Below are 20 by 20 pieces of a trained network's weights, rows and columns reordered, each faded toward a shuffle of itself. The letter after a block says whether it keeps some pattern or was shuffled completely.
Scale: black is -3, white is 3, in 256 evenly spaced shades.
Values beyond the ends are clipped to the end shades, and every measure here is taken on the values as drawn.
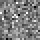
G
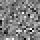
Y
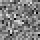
G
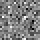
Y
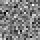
G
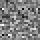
Y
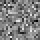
Y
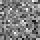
G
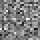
Y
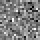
G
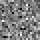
G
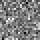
G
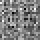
Y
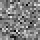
G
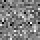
G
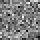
G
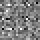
Y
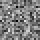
Y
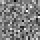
G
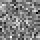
G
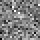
G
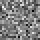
G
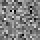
Y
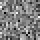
G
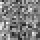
Y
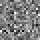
Y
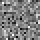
G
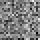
Y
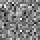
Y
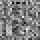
Y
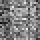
Y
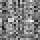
Y
